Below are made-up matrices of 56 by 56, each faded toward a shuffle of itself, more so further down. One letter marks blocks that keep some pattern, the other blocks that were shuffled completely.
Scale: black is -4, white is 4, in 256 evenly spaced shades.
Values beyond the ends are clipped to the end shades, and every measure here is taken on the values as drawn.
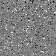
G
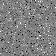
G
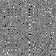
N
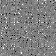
N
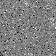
G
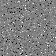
G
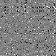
N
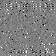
N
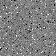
G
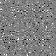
N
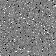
G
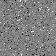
G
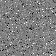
G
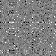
N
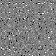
N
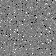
G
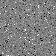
G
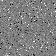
G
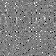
N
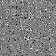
N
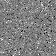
G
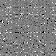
N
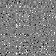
N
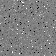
G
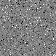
G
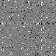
N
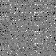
N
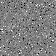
G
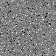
G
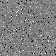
G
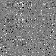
N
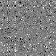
N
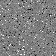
G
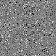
N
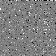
N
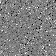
G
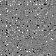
N
